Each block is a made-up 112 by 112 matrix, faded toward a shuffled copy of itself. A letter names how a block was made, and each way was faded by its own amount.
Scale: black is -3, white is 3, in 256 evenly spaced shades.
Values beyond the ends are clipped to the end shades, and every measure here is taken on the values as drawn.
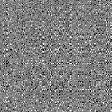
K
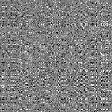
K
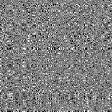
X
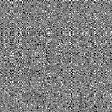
K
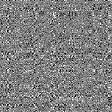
X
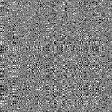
K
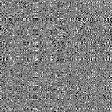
K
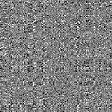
X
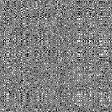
K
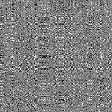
K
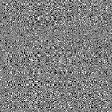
K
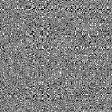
X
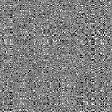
K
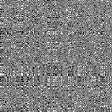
K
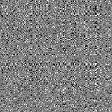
K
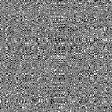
K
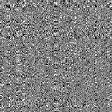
X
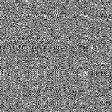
X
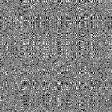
K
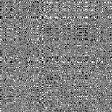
K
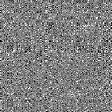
X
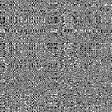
K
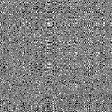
K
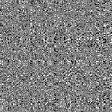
X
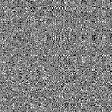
X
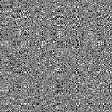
K
